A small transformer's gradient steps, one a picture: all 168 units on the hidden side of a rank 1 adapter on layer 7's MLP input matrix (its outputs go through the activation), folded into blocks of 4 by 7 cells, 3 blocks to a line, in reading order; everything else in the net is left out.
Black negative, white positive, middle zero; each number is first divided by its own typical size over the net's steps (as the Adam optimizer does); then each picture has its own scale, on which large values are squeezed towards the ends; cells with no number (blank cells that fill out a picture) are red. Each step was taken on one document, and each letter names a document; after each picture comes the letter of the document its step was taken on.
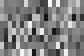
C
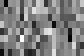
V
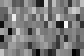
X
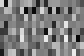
V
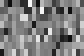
V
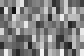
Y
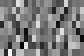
Y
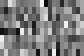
X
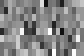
X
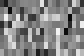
C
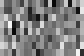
C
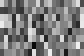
C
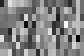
X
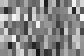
C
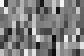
V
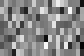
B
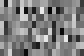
V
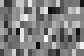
V
